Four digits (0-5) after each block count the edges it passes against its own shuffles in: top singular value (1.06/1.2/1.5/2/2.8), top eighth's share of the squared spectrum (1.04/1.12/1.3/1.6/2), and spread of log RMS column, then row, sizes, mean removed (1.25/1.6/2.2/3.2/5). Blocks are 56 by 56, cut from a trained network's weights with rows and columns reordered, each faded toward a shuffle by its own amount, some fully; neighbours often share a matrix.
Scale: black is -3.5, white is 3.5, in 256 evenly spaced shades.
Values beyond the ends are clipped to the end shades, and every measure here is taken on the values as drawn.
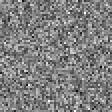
0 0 0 0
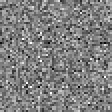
3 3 1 1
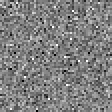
1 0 0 0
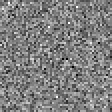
0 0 0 0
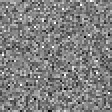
0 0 0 0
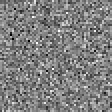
0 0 0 0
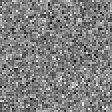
0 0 0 0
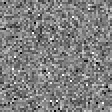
2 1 0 0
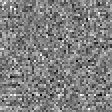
3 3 0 1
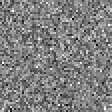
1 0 0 0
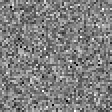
0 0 0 0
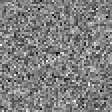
2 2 0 1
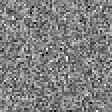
1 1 0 0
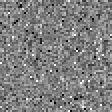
1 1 0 0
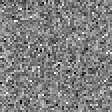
2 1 0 0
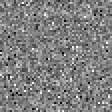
1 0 0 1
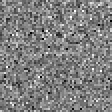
2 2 0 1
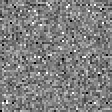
2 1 0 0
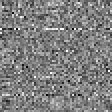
4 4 1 2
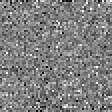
3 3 0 2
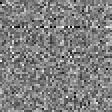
4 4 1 2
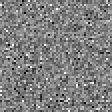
2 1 0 0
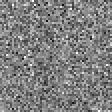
1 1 0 0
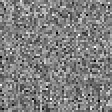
2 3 0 1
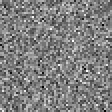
1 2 0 0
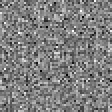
2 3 0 1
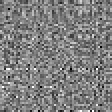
3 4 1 2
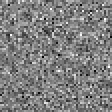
2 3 0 1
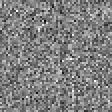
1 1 0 0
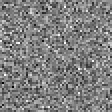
2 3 0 1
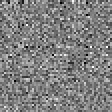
3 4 1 2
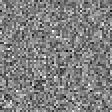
3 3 0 1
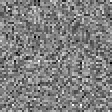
3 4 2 1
